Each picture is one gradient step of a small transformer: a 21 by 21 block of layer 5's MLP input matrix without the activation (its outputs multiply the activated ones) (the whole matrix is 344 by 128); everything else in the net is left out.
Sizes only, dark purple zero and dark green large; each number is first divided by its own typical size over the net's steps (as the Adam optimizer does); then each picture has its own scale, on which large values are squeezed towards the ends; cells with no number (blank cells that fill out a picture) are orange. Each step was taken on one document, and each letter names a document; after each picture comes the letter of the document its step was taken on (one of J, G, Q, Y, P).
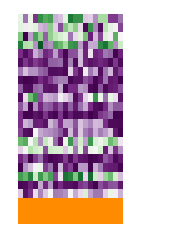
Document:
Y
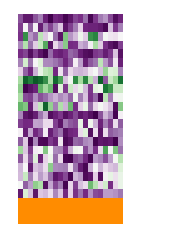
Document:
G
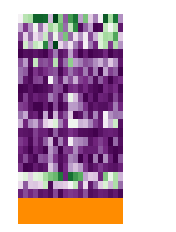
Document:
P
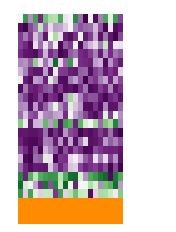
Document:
P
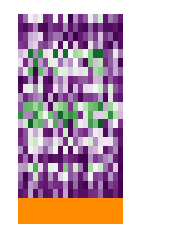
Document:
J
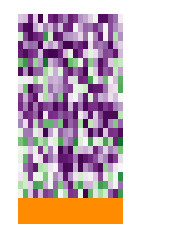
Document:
G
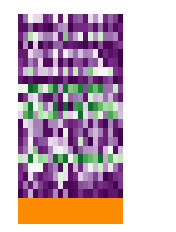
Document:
J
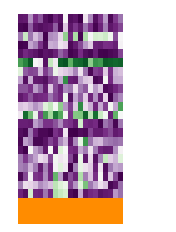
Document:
J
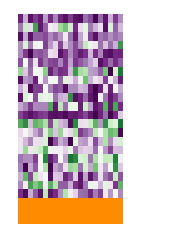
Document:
G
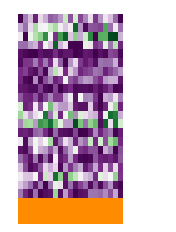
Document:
P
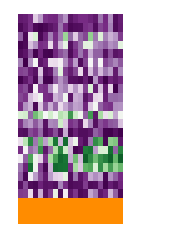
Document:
J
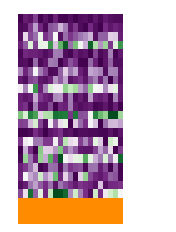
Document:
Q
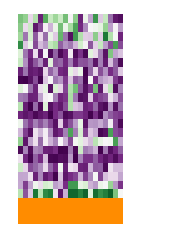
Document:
Y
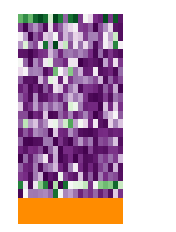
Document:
P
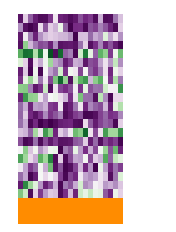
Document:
G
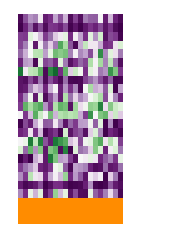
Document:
J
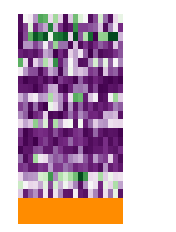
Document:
P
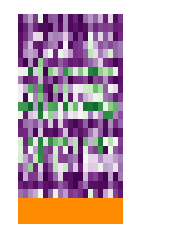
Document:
J
